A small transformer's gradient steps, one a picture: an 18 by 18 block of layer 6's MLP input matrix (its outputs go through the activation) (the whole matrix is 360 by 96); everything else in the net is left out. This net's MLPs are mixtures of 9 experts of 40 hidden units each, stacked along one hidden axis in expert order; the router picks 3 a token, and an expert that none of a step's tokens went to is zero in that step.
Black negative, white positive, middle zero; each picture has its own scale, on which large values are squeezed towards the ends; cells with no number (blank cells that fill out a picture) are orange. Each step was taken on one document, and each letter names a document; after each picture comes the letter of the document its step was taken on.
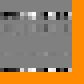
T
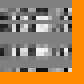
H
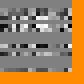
H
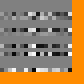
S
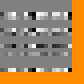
S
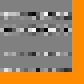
T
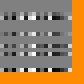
S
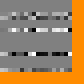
S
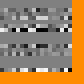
H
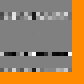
S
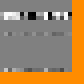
T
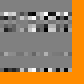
T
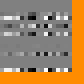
T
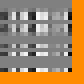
H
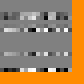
T
